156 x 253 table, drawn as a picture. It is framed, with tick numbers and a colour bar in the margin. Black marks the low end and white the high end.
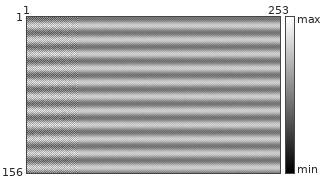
No overall slope runs across the table. The right part is calmer, past a seam about 20% of the way across. Stripes running across repeat 11 times from top to bottom.
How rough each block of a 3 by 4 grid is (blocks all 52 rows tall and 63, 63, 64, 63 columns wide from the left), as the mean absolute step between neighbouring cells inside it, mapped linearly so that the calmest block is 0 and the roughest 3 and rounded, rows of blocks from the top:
3 0 0 0 | 3 0 0 0 | 3 0 0 0
